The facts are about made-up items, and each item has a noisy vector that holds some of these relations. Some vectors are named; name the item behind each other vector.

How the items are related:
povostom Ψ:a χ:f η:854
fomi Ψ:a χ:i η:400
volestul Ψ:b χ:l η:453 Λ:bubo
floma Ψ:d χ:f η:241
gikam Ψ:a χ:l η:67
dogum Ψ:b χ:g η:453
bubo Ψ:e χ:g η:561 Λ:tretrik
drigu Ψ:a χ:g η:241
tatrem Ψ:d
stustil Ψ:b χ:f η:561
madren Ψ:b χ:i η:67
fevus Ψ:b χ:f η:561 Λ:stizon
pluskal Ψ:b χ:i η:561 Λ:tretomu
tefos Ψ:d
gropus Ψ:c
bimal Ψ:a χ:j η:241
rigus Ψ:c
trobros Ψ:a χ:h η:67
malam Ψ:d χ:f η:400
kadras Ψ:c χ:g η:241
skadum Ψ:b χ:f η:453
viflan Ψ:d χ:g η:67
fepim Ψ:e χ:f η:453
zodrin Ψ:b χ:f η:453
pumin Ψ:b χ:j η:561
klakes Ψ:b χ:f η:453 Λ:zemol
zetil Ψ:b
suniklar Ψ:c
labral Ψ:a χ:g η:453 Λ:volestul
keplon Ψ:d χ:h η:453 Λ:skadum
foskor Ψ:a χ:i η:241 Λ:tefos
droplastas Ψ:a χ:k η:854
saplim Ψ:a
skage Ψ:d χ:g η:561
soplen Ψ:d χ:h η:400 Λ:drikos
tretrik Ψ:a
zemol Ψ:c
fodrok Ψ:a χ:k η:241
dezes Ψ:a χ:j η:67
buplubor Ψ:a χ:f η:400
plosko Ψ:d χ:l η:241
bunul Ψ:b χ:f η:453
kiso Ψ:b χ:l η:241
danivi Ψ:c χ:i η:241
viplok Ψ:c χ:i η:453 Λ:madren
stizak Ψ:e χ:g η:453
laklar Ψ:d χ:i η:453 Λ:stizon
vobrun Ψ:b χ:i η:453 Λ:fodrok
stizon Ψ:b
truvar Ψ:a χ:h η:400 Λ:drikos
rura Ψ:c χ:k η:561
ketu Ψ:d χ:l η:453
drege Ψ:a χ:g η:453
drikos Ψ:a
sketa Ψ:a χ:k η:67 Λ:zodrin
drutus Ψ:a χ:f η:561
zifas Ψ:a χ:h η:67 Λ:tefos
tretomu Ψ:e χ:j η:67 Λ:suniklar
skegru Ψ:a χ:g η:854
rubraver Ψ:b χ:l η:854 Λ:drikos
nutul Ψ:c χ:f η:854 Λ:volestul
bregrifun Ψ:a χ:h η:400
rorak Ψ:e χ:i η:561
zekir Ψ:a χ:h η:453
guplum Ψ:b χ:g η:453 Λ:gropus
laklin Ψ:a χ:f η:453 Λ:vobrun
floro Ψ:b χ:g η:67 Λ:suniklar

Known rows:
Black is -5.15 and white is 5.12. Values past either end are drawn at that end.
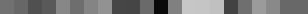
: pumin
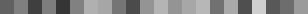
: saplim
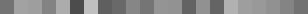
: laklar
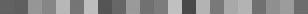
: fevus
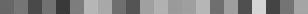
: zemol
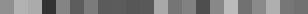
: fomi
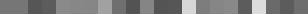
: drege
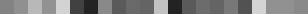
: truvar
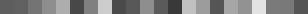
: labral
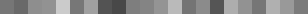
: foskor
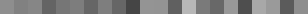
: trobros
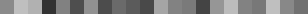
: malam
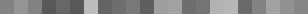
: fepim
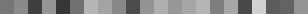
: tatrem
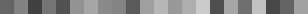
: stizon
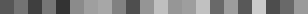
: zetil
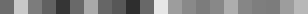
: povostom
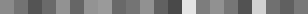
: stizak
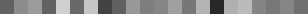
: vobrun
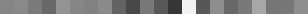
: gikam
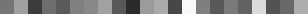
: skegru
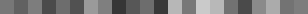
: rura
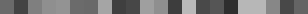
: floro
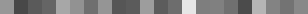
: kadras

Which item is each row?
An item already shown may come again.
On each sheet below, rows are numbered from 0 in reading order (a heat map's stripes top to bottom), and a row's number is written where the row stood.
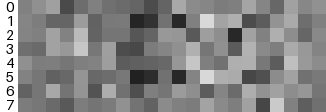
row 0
madren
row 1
bimal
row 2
zifas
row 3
foskor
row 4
floma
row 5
bimal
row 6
viplok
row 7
zekir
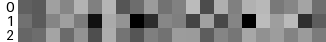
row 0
fevus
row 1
tretomu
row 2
viplok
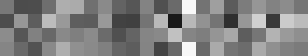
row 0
kiso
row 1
rubraver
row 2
danivi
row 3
plosko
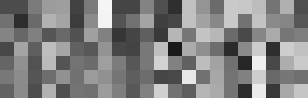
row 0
volestul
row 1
bubo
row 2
rura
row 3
rubraver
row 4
drikos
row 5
ketu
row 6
drikos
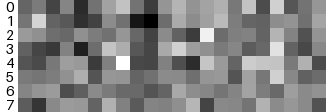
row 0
tretrik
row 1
droplastas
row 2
viflan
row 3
suniklar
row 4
volestul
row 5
keplon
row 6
madren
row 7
pluskal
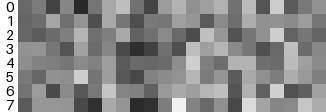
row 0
tretrik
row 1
viplok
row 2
guplum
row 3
fodrok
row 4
floma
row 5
foskor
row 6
tefos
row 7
nutul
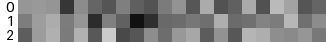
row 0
bregrifun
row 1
sketa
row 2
laklin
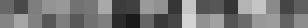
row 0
floro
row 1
dezes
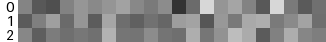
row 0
skage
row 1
klakes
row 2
rorak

